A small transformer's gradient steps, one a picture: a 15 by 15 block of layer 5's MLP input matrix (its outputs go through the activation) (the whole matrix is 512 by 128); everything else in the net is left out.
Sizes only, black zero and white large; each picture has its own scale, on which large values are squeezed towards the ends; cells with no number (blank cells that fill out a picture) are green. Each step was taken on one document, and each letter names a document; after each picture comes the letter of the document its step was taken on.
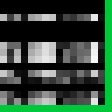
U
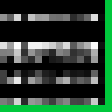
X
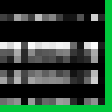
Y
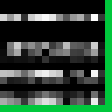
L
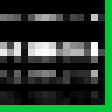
L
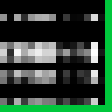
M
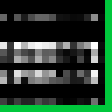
M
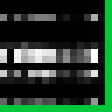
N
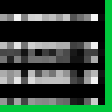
Y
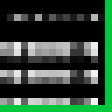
Y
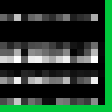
X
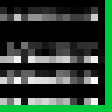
N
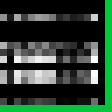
N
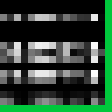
L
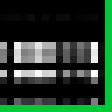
M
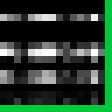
L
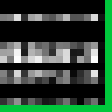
X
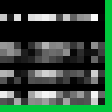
U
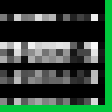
Y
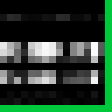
L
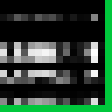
M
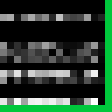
Y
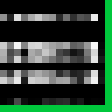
M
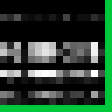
U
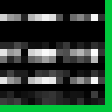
U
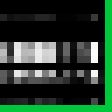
N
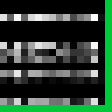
X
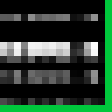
Y
